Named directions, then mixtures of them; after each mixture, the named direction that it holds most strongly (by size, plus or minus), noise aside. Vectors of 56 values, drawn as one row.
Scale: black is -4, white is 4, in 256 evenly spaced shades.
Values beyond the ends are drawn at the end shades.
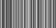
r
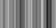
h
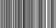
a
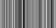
a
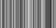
h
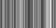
h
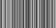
r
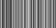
r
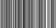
a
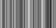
h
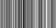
a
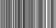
a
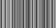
r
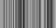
h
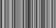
r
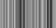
h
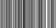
a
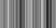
h
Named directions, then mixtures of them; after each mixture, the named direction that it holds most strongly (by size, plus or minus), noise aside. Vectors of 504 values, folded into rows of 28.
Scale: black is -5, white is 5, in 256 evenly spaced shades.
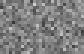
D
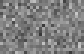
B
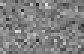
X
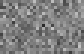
B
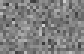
B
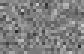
X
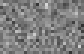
X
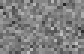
D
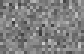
B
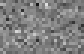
X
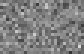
X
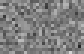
B
